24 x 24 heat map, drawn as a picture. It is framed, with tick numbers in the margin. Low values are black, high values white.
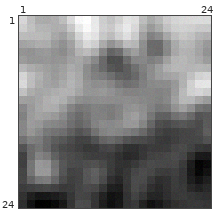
There is an overall slope up to the top. No row or column stands out. On average the colour sits 50% of the way up the scale. No lone cell stands out from its neighbours. The field is mottled with small blotches.
